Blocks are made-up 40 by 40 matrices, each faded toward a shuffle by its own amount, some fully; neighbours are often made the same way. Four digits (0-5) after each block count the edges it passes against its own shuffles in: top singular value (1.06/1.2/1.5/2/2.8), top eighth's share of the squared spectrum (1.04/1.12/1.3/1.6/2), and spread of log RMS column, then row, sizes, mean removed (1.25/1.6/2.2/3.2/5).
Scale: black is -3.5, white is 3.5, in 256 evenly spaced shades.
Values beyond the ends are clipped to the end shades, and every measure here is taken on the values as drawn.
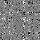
2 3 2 2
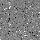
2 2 1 1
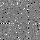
2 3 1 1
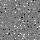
1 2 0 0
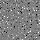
0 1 1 0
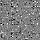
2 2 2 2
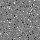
1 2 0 0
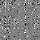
2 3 2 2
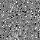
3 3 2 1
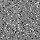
1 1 0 0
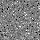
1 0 0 0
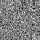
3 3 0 1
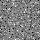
0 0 0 0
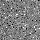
1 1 0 0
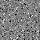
2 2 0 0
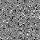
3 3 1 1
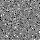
1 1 0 0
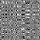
4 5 3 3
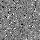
0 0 0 0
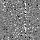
2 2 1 0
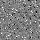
0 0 0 0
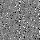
1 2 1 0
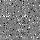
3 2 0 1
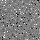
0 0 0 0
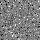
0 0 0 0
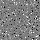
0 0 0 0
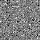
0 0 0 1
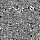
1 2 1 1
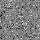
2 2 1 1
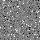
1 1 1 0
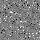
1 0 0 1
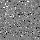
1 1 0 1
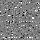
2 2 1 2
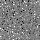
0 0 1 0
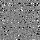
2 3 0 2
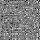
3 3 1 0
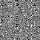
3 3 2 0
